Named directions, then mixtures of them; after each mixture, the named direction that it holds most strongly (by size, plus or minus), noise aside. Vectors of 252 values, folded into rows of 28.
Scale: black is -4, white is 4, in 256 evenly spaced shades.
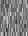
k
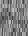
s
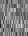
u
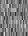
k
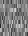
u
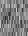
u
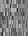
s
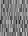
k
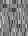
s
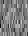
u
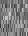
u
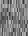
s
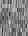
s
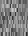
k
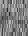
s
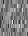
u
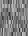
s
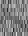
s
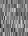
u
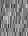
k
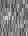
k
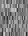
k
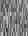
k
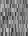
k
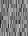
k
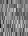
u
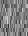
k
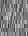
k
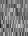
u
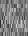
u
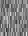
k
